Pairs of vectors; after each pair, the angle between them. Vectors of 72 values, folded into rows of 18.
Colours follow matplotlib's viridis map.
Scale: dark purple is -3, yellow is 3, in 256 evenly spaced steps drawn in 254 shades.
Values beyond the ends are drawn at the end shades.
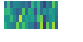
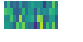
nearly parallel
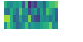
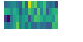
nearly opposite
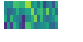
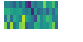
nearly opposite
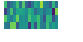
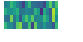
partly opposed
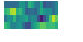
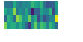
partly aligned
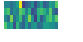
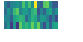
partly opposed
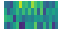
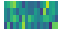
partly opposed
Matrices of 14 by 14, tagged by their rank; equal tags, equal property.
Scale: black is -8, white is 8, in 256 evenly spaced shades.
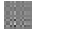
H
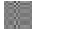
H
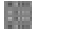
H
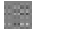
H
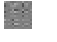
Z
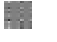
H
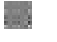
H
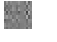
Z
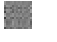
Z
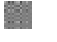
H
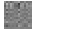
Z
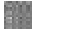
Z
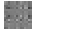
Z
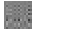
Z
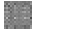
Z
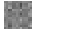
Z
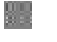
H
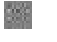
Z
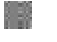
H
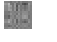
Z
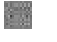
Z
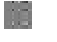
H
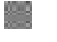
H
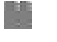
H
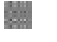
H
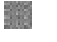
Z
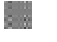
H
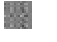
Z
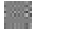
H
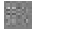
Z
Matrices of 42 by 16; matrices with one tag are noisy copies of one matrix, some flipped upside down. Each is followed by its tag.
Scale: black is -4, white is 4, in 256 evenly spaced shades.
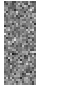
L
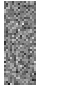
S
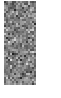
L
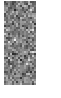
L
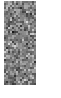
L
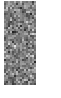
L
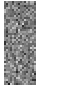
S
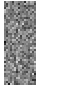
S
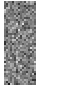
S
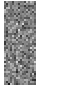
S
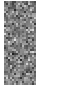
L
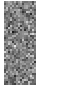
L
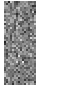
S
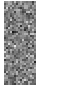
L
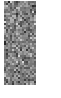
S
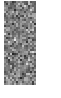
L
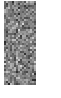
S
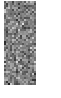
S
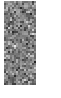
L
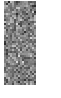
S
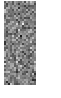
S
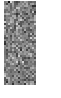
S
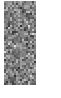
L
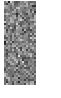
S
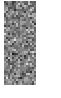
L
